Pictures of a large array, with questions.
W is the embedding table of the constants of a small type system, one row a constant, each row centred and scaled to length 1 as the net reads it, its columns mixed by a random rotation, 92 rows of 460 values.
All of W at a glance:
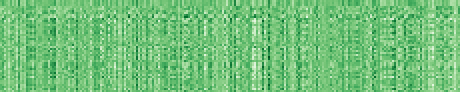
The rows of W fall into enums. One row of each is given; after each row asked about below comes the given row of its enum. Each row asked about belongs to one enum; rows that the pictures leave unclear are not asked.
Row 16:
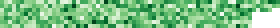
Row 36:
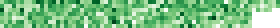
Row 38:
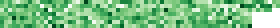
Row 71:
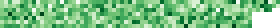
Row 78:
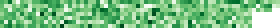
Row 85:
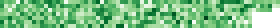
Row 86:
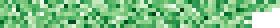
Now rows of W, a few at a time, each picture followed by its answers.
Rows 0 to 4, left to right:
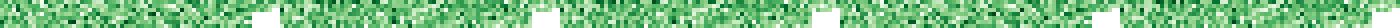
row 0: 86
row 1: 36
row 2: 36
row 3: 86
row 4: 36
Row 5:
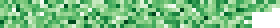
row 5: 86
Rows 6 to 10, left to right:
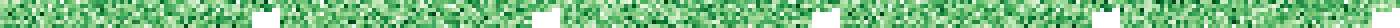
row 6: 71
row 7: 86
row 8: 16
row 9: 71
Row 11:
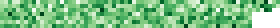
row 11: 71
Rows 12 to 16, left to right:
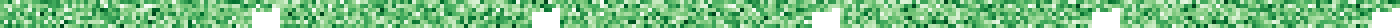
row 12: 78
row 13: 71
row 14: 86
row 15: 16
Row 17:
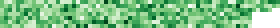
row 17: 16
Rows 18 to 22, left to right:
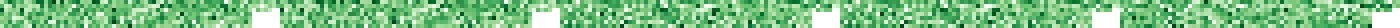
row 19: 36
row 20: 78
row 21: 78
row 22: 38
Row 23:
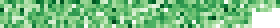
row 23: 36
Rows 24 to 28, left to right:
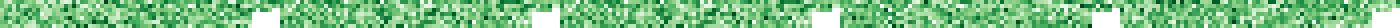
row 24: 16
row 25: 85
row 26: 85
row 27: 38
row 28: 36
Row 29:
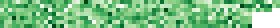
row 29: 38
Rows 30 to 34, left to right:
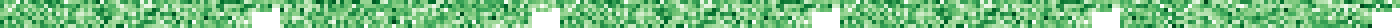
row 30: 85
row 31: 36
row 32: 85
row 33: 85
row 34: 38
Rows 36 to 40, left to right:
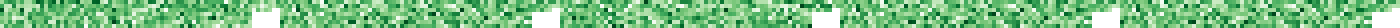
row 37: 86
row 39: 86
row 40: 86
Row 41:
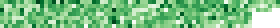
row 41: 36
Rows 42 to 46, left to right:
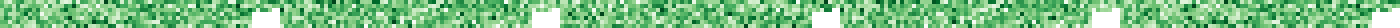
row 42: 16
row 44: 71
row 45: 36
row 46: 16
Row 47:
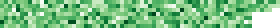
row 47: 86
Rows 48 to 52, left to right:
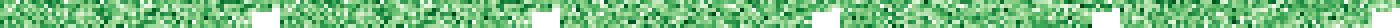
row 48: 85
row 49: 85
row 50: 86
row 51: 38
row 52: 36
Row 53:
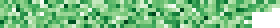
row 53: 86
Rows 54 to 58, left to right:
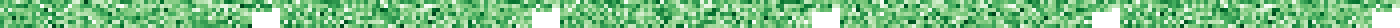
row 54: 38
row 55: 78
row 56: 85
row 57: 86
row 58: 78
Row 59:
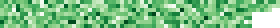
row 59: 86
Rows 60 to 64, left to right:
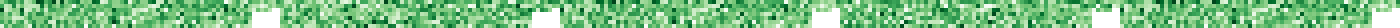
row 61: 16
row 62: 36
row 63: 78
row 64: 36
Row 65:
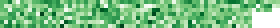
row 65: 78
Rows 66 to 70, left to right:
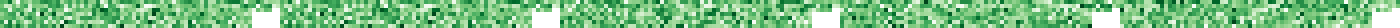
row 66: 78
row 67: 78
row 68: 85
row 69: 38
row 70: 36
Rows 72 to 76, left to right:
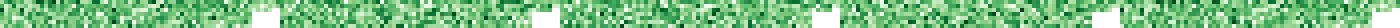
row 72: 36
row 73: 85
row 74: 78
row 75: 86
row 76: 36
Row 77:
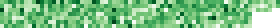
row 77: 36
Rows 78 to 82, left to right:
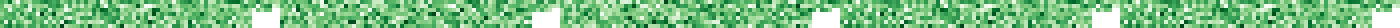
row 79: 86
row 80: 16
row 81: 78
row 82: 78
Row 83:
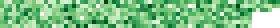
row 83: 16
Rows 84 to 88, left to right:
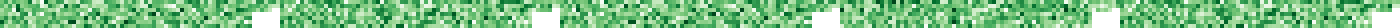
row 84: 86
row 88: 85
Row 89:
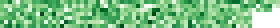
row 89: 78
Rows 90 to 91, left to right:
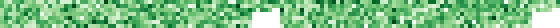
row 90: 16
